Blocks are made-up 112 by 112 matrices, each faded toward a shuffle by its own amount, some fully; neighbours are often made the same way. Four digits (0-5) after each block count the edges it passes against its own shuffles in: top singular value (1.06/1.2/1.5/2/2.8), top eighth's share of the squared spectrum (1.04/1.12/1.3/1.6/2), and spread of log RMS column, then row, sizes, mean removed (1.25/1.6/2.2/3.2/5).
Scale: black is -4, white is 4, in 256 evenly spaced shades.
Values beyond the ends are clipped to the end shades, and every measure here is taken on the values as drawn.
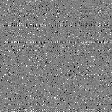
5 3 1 2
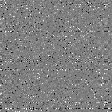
4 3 1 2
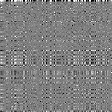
5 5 4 4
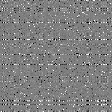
5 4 2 3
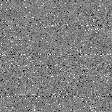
2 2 0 2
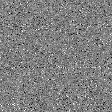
1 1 0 2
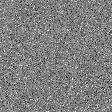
0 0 0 0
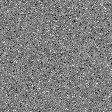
0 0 0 0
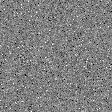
0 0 0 0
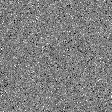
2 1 0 0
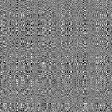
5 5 4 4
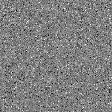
3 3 1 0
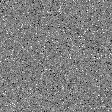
1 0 0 0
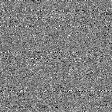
1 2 0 3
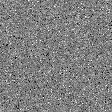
0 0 0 0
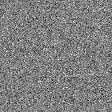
0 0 0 1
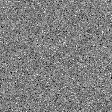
0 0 0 1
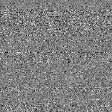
1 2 0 4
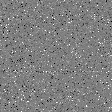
1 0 0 0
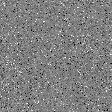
1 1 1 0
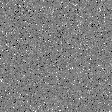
1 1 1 0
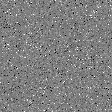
2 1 0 0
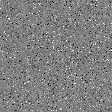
2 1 0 0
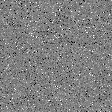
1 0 0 0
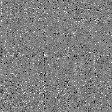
3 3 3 3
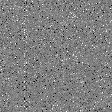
2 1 1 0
